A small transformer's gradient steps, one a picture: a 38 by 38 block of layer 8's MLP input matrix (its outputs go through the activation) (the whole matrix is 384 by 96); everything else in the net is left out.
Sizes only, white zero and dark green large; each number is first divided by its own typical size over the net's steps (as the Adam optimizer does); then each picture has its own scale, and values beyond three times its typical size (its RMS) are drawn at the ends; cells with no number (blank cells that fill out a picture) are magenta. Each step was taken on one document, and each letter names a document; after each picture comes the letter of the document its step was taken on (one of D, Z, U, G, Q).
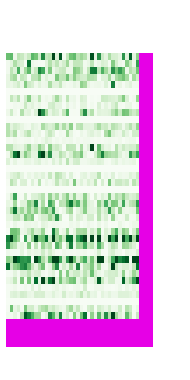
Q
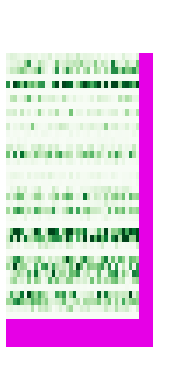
Q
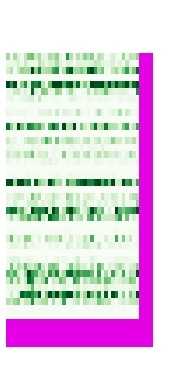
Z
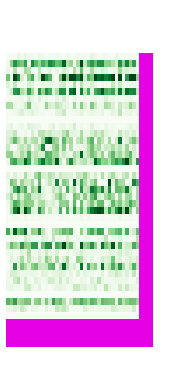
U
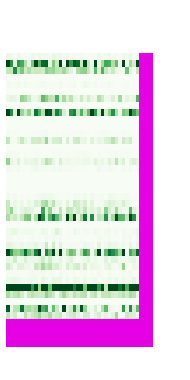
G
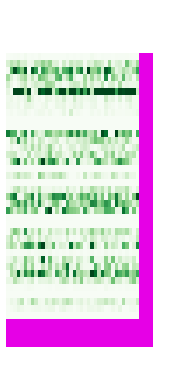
U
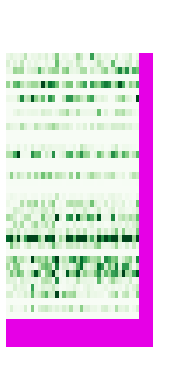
Q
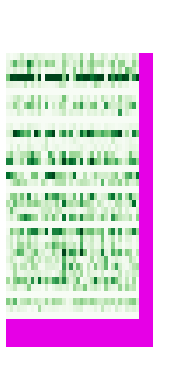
U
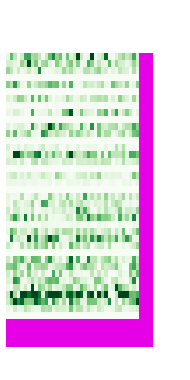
Q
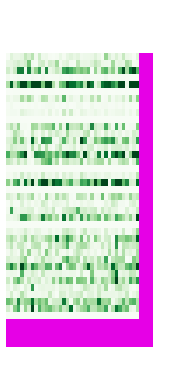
Z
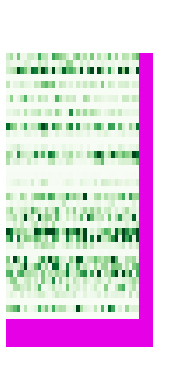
Q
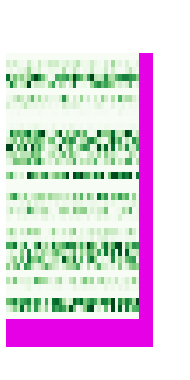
U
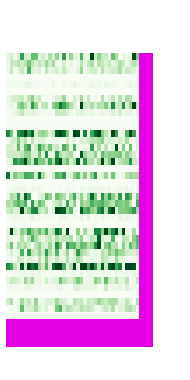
U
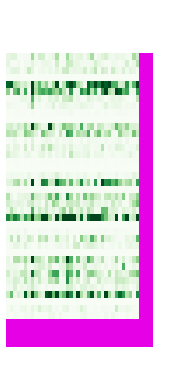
Z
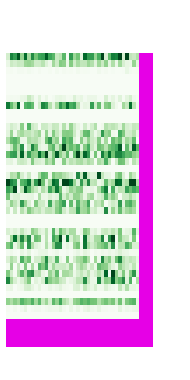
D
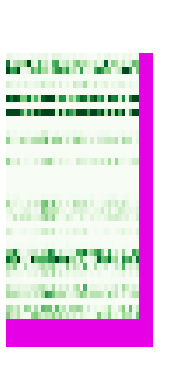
G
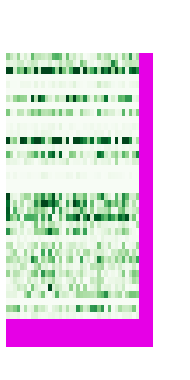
G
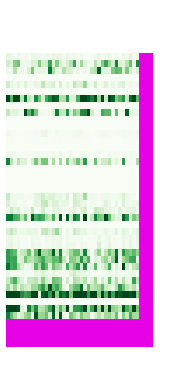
G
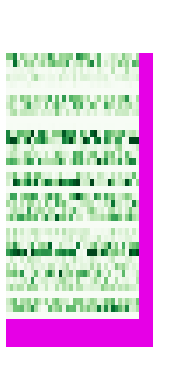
U
